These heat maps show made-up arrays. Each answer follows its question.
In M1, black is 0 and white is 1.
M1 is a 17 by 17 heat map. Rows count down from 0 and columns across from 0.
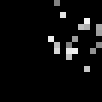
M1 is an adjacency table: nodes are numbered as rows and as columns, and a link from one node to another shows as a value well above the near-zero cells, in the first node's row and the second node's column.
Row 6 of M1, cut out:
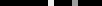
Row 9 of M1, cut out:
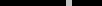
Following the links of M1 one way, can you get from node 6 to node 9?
yes
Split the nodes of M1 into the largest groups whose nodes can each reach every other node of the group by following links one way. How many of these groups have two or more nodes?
0
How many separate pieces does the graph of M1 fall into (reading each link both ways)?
3
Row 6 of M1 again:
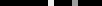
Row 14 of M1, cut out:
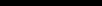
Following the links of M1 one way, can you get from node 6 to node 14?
yes
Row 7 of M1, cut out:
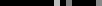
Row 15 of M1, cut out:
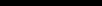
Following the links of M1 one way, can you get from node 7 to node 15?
no
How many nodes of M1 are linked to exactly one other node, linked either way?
7
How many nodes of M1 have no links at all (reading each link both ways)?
1
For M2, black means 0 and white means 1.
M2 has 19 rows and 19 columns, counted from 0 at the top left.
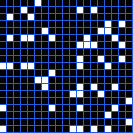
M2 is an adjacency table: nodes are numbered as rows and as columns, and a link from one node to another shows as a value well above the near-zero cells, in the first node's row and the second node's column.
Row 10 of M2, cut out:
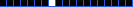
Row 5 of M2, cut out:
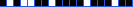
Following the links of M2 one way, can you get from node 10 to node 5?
no
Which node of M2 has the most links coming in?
node 11
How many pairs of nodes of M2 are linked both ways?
3
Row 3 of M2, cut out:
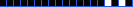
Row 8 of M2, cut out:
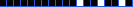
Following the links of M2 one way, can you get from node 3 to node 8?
no
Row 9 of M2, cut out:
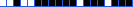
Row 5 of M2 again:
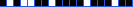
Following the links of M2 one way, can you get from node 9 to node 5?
yes
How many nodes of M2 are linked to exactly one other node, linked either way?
0
